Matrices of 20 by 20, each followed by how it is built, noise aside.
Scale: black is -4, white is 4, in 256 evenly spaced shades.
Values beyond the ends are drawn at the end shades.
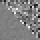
upper triangular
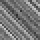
Toeplitz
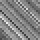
Toeplitz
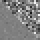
upper triangular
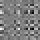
low rank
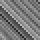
Toeplitz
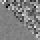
upper triangular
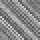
Toeplitz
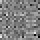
low rank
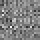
low rank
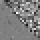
upper triangular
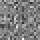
low rank
